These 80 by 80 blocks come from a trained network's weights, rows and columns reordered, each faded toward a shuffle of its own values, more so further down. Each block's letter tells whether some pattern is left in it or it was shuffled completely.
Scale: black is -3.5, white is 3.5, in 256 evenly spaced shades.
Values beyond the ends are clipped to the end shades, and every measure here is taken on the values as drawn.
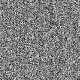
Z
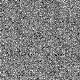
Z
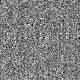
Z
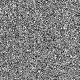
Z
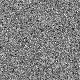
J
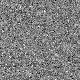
J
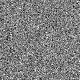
Z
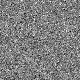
J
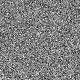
J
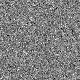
J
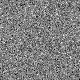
J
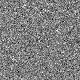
J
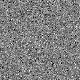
Z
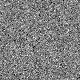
J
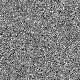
J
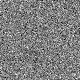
J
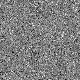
Z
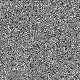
J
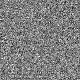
Z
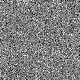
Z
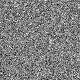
J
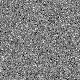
J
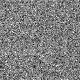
Z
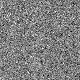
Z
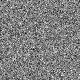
J
